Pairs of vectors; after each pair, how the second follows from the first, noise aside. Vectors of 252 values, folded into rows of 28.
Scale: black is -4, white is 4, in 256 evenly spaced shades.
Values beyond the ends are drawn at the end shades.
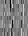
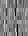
reversed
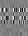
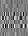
reversed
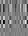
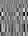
reversed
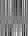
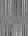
shrunk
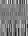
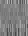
shrunk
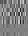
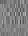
shrunk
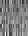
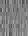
shrunk
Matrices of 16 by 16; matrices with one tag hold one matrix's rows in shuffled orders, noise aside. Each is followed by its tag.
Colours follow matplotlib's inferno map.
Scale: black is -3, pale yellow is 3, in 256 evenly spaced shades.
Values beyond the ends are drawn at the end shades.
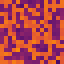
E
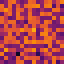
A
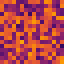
A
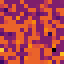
A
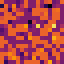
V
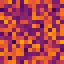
E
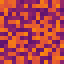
V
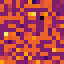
A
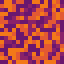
V
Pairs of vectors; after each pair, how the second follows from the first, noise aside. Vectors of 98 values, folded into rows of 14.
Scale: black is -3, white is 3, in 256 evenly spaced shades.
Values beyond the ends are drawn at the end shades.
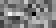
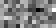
shuffled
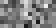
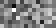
shuffled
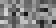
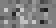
partly zeroed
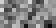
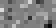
partly zeroed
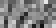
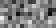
shuffled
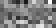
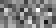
shuffled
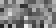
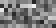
shuffled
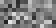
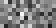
shuffled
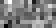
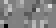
partly zeroed
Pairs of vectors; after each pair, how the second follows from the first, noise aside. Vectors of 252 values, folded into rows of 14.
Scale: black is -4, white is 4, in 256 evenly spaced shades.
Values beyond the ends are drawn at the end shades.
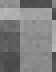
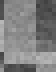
reversed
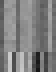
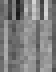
reversed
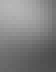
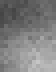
reversed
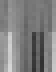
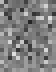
shuffled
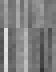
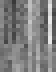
reversed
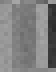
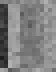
reversed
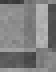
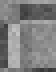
reversed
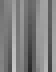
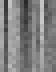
reversed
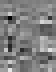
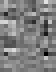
reversed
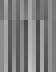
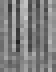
reversed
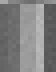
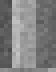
reversed
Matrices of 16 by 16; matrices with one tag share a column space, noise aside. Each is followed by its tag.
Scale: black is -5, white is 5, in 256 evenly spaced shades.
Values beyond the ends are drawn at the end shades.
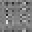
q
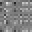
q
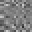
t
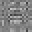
q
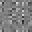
q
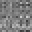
t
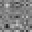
t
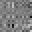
t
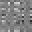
q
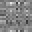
q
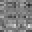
t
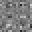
t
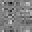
q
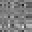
t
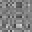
t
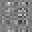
q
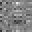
q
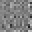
t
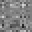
t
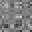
t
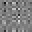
q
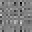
q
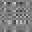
q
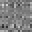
t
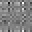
q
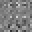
t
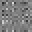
q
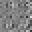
t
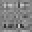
t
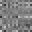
t
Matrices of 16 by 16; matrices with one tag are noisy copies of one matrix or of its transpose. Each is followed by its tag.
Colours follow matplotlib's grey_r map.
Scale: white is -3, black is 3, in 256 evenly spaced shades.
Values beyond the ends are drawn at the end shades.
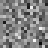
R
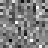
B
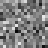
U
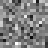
U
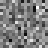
B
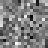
U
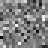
U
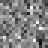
R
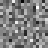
B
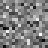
R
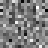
B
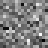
R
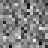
R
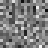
B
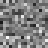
B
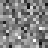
R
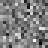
R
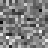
B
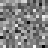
U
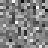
B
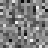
B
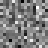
B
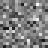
R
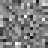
U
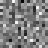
B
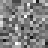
U
